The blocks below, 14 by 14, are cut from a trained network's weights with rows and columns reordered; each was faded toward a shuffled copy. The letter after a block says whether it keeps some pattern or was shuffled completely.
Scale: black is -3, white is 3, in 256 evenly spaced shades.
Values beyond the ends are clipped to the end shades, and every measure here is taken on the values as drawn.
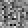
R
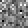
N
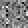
R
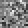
N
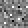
N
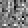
R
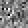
N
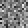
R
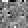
R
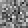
N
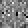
N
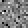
N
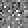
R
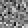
N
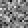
N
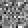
R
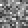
N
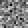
N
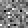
N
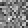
R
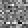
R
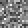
N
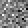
N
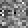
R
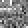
R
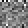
R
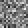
R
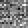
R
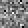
N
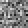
N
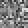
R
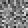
N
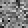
N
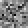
N
